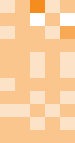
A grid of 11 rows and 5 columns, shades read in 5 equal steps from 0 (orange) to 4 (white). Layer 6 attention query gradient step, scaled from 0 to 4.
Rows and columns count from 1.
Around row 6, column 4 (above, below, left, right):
2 2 3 3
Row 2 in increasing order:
2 2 2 4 4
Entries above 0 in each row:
4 5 5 5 5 5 5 5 5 5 5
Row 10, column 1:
2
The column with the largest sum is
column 5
